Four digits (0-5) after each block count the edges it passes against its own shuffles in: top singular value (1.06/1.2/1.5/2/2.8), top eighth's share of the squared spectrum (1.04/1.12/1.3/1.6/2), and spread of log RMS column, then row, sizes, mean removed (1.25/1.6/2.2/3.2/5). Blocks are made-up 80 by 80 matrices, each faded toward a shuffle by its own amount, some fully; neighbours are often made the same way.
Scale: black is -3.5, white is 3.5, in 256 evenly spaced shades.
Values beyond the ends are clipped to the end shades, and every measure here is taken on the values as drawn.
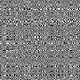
4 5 3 4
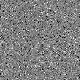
3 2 1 1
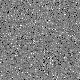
1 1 0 0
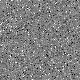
1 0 0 0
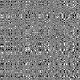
5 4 3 3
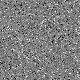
0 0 0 0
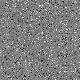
2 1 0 0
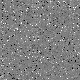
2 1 0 0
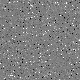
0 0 0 0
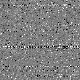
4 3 1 3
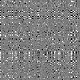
5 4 3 3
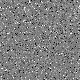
0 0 0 0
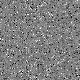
3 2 0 0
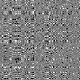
5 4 3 3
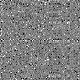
4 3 1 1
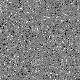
3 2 0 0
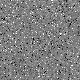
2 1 0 0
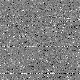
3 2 0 2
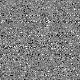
1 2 0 3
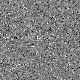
0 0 0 1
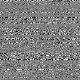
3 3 0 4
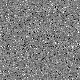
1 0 0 1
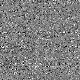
1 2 0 2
